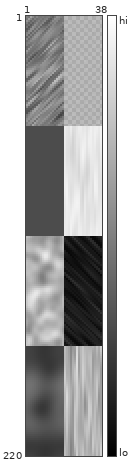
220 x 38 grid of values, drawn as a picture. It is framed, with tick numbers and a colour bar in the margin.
The table splits into 4 rows of 2 panels. Panel 1,1: middling, slanting up to the right. Panel 1,2: high, checkered, faint in contrast. Panel 2,1: low, flat. Panel 2,2: very high, streaked downward, faint in contrast. Panel 3,1: high, blotchy. Panel 3,2: very low, slanting down to the right, faint in contrast. Panel 4,1: low, smooth. Panel 4,2: high, streaked downward.
